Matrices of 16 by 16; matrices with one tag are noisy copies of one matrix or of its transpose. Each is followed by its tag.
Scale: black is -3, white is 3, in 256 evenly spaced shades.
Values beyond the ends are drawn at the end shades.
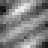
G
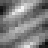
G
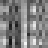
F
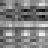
F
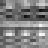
F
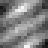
G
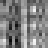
F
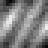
G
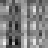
F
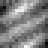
G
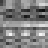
F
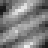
G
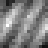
G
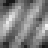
G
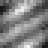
G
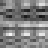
F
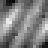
G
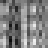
F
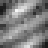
G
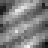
G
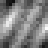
G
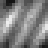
G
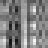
F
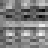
F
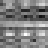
F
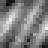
G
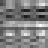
F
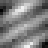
G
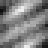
G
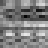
F
